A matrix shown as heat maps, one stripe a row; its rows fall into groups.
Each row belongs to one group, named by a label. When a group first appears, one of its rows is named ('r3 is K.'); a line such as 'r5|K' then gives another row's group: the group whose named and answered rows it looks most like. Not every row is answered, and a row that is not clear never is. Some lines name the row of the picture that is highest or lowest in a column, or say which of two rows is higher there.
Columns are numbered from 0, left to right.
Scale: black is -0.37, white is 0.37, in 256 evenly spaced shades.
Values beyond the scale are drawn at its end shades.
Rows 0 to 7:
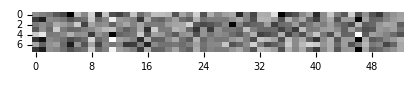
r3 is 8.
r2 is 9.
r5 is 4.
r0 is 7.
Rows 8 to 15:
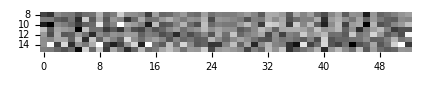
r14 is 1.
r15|7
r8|4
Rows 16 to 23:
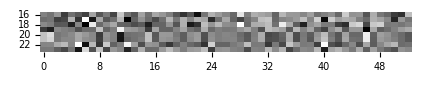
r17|7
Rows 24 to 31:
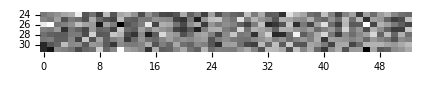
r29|7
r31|4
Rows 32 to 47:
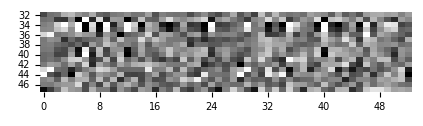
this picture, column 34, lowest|34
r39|7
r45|9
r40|7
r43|1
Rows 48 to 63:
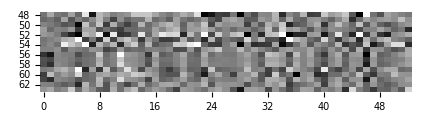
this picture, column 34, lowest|54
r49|1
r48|9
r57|4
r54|9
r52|7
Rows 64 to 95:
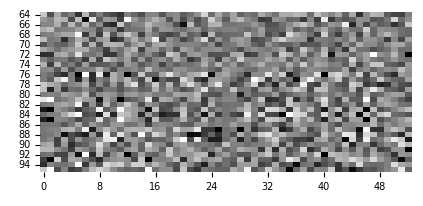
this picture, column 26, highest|90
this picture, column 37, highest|78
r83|4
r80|9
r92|7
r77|8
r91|1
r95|1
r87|9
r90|1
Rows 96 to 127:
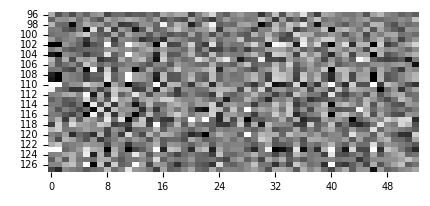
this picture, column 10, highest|117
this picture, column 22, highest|117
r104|4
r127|4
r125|1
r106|1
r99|7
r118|1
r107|7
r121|8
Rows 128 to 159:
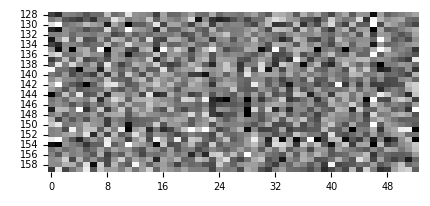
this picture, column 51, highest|151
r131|4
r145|9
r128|4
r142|1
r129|9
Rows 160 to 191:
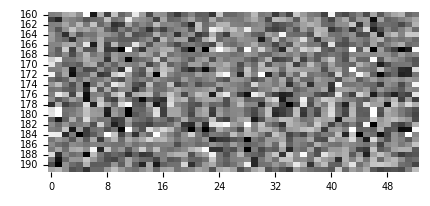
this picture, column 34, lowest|178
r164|1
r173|1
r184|1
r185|9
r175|7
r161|4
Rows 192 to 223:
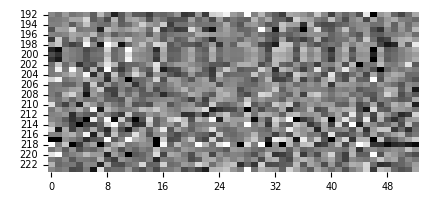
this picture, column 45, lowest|211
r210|1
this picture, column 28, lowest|211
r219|1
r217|4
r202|1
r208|8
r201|4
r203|8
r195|8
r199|4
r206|7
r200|4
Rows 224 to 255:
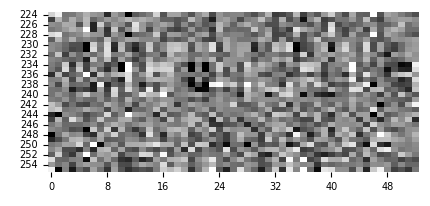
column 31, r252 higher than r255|No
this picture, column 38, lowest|255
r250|9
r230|7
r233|7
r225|8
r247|7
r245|8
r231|7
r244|4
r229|8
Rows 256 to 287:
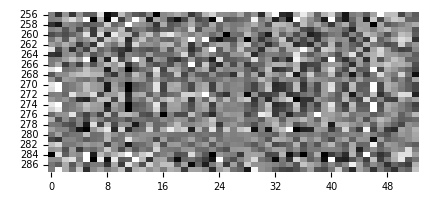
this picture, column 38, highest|276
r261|9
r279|7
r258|4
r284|8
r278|7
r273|7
